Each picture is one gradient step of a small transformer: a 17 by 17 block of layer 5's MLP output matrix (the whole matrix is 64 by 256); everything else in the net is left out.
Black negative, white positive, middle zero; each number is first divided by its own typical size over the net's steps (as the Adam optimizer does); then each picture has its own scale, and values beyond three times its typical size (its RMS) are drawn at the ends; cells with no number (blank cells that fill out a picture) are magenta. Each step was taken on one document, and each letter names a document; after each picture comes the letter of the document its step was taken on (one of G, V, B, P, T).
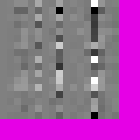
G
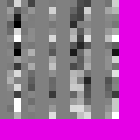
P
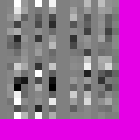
P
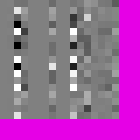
P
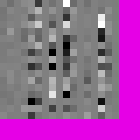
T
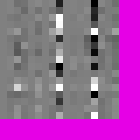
G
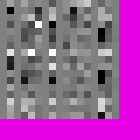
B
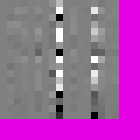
G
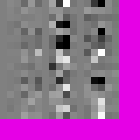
T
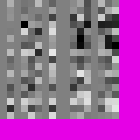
B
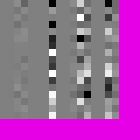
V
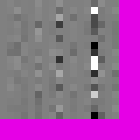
G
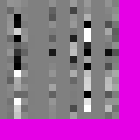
P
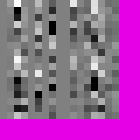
P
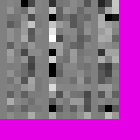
B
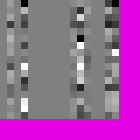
V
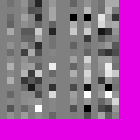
B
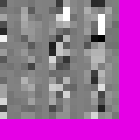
T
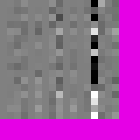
G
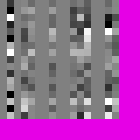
B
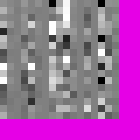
T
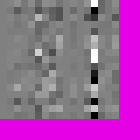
G
